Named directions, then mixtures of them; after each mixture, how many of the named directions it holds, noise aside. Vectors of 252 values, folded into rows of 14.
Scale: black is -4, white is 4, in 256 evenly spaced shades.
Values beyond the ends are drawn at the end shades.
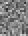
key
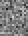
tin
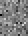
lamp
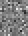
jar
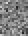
three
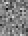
two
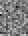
three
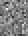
three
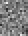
three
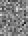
three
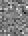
two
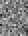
three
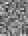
one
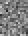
two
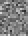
two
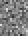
three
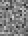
one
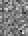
three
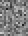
two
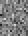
three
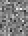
two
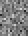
three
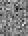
three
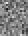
two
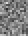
one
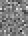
one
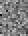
two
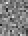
three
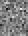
three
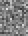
one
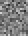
two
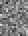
three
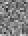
one
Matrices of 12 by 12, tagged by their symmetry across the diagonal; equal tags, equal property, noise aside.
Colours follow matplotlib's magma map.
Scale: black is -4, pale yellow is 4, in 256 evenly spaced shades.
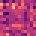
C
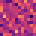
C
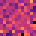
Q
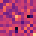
Q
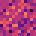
Q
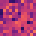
Q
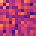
Q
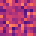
C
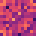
Q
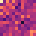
Q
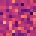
C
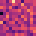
C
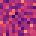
Q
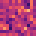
C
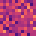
C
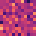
C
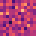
C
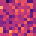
C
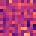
C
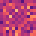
Q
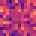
C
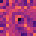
Q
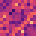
Q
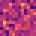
Q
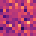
C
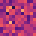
Q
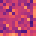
Q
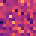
C
